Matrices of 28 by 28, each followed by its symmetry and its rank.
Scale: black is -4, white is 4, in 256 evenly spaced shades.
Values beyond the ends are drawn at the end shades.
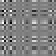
neither, rank one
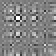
symmetric, rank three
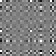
symmetric, rank two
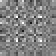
symmetric, rank three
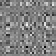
neither, rank three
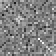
symmetric, full rank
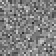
symmetric, full rank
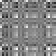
symmetric, rank two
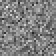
symmetric, full rank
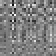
neither, rank three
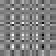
neither, rank one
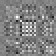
symmetric, rank three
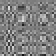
neither, rank three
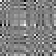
symmetric, rank two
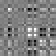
symmetric, rank two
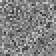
symmetric, full rank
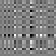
neither, rank one
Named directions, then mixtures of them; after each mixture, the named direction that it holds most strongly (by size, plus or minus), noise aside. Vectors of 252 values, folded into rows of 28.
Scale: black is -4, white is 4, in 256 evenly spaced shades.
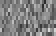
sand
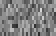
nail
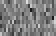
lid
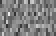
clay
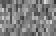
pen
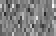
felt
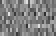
clay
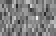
lid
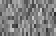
nail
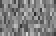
clay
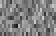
nail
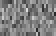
pen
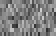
nail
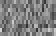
sand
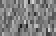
clay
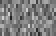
pen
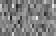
felt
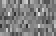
clay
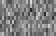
lid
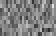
sand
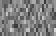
nail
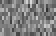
pen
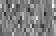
felt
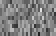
nail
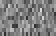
nail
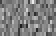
clay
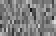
lid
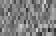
sand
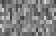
pen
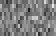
felt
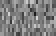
lid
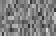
nail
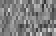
sand
